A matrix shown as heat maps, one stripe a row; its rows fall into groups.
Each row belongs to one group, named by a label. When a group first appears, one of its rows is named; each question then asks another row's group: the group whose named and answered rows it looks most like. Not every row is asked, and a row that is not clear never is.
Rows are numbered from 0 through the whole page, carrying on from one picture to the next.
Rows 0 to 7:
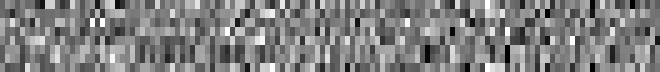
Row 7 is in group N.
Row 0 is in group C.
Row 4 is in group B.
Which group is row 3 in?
C
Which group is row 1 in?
N
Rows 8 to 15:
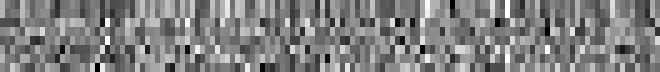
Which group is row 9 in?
C
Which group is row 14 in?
C
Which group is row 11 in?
B
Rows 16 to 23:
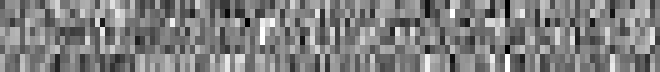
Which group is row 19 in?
B
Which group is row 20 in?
B
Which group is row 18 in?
N
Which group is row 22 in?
C
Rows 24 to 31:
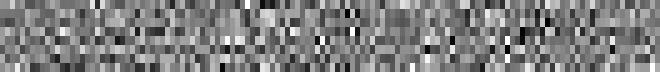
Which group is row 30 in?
C
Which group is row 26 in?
N
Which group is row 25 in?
N
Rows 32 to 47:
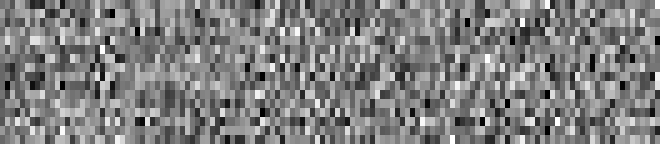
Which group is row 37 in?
B
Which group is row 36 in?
B
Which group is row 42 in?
B
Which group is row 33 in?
C
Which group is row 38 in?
C
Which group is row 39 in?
N
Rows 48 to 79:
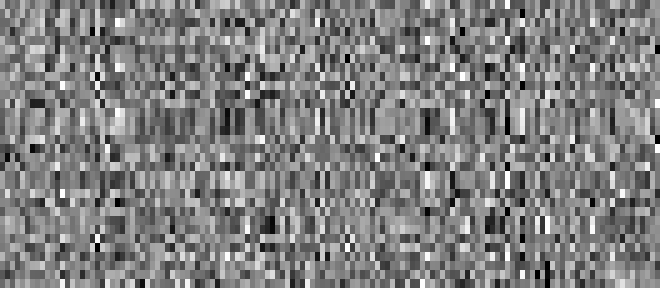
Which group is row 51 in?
N
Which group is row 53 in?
B
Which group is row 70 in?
C
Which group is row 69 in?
B
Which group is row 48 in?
C
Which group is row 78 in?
N
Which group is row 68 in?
C
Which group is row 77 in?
B
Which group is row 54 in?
N
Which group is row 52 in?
C
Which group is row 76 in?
C
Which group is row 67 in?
C
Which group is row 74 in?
N
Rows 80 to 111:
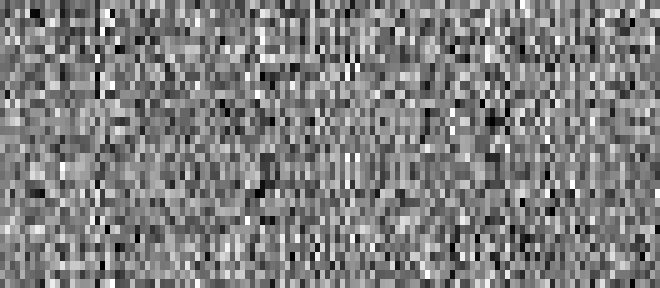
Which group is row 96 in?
C
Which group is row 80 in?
N
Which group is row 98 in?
B
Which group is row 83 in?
B
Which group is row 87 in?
N
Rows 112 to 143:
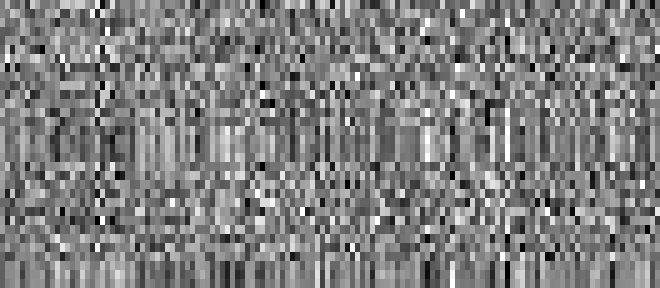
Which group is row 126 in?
C
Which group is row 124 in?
C
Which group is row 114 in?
C
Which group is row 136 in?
B
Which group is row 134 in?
N
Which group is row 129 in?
C
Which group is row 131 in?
C
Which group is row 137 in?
C
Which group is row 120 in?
N
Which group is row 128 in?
C
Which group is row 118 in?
B
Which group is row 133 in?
B
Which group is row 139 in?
N
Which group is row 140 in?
N
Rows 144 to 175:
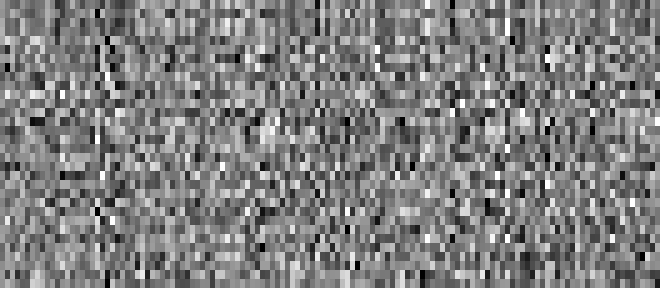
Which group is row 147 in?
C
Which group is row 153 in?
C
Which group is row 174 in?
B
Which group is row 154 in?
B
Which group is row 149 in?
B
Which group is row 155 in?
C
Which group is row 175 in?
B
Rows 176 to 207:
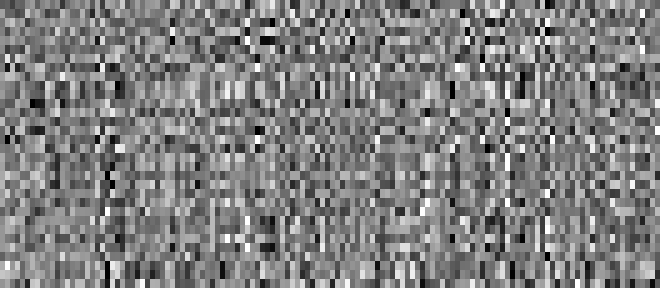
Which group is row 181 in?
N
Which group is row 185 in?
C
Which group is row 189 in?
C
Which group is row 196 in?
C
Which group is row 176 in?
N
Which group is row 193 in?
C
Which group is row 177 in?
N
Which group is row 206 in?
B
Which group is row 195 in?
B
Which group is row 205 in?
B
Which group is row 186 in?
C
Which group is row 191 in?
B
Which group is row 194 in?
C
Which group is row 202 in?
C
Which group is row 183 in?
B
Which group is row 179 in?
N
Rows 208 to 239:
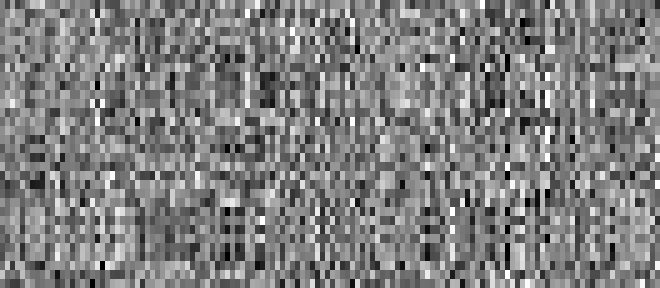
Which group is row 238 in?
C
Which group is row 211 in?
N
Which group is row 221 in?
N
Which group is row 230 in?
N
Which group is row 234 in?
B
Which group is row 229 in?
N
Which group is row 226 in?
C
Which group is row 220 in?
C
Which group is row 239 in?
N
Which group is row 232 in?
B
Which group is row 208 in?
B
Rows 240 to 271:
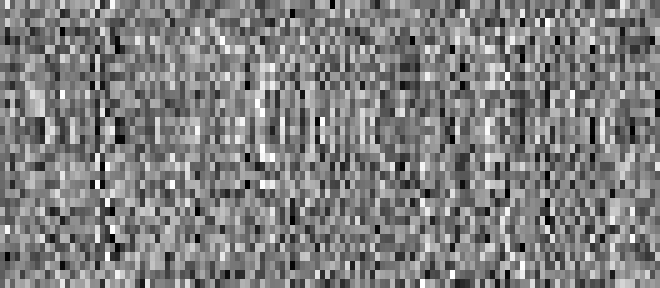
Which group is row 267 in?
C
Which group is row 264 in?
N
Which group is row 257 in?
N
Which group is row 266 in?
C
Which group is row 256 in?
B
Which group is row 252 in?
B
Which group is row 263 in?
C
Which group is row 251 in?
B
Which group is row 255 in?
C
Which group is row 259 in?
B
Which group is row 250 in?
B
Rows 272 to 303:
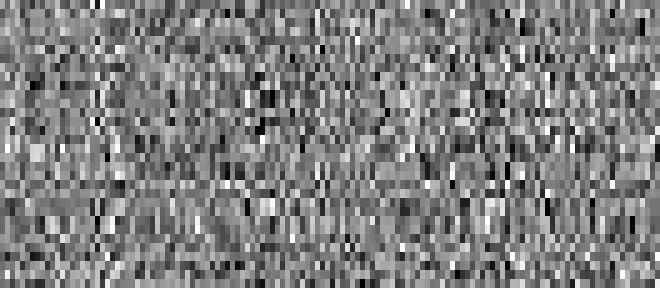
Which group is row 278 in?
N
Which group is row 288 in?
B
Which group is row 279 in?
C
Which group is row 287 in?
B
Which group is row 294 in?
N
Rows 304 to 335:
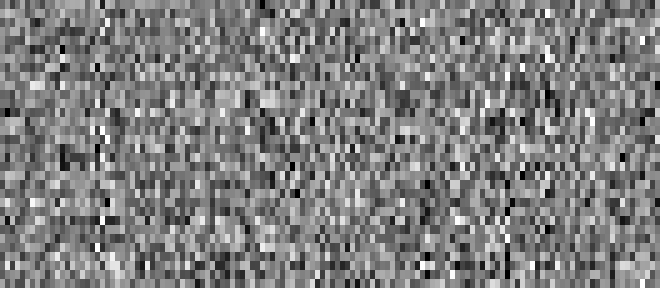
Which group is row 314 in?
N
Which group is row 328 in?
B
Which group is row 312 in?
C
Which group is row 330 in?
C
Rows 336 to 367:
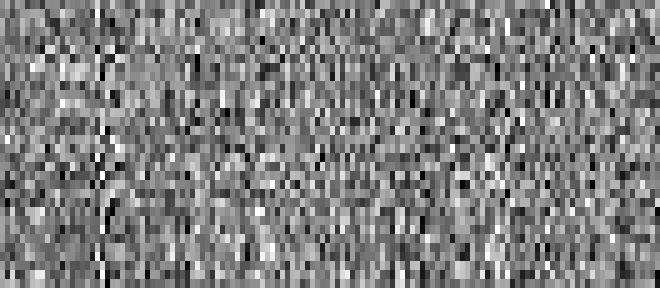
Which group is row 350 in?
B
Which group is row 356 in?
N
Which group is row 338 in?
C
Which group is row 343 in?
B
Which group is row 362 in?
C
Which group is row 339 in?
C
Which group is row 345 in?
N
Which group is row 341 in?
C
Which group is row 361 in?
B
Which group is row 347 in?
B
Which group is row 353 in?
N
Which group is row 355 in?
B
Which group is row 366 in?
B
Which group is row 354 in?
C
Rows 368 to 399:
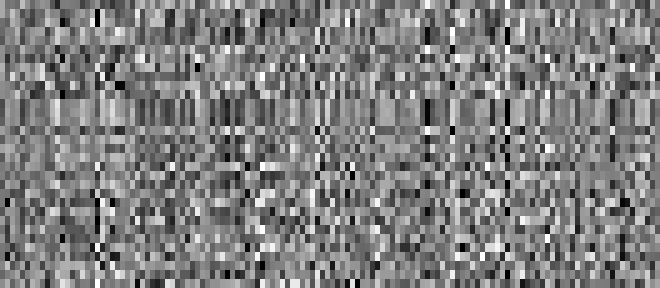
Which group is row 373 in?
C
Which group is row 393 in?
B
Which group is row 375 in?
C
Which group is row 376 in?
B
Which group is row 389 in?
N
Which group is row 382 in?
C
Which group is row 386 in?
N
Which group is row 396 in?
B
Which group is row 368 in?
C
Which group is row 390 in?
B
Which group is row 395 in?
N
